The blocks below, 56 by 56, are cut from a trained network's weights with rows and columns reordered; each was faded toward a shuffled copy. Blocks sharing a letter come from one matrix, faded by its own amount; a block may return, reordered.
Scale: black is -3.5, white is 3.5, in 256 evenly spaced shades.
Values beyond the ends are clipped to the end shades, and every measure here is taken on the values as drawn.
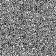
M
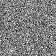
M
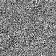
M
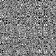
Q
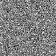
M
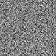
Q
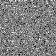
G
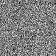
M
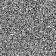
M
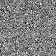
G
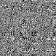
Q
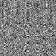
Q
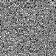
G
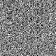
Q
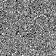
G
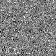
G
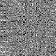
Q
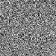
Q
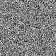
M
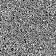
G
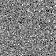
G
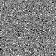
G
